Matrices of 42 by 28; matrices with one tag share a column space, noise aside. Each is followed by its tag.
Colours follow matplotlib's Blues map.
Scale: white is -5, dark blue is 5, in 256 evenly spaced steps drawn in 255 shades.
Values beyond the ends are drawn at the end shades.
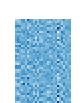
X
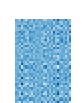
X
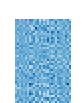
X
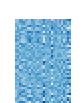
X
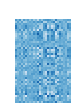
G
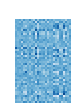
G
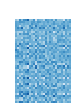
X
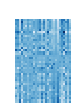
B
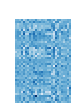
G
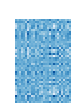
G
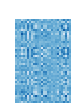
G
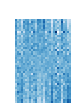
B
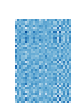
X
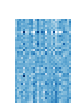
B
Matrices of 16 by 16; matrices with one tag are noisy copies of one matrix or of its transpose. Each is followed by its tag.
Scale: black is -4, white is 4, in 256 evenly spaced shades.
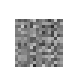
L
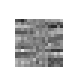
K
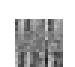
K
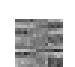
K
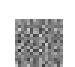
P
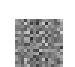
P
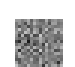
P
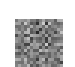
P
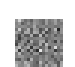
P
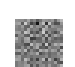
P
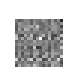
L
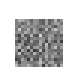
P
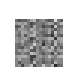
L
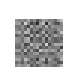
P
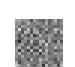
P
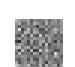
P
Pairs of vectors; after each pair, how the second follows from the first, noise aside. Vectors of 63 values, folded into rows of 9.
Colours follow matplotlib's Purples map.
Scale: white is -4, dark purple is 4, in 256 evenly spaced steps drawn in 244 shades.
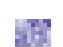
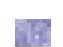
shrunk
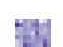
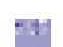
partly zeroed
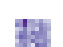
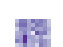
wrapped around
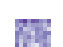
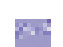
partly zeroed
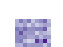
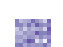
negated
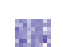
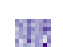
negated
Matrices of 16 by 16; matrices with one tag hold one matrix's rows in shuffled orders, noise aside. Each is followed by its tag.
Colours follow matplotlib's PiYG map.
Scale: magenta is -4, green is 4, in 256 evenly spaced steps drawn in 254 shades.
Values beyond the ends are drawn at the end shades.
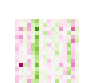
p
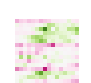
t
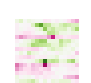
t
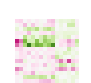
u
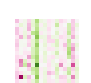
p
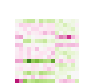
u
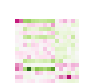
u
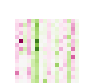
p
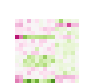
u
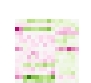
u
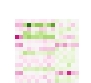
u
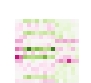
u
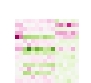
u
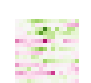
t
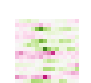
t
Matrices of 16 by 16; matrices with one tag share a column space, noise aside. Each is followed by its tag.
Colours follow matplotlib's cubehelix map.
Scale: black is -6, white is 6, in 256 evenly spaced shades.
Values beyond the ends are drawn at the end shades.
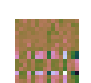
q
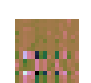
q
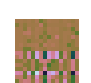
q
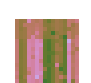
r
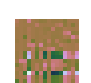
q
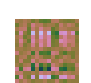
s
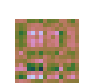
s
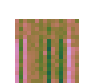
r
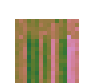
r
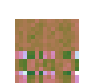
q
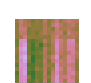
r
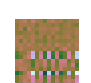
q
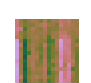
r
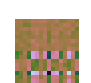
q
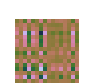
s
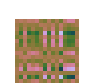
s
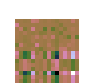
q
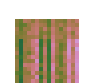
r
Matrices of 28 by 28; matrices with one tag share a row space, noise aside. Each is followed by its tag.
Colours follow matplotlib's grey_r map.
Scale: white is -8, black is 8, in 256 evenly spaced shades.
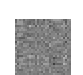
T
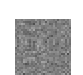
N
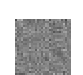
T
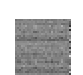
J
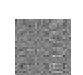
T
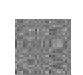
T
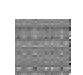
J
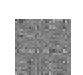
T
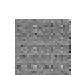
J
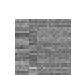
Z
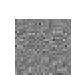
T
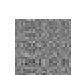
N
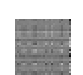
J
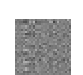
N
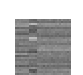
Z
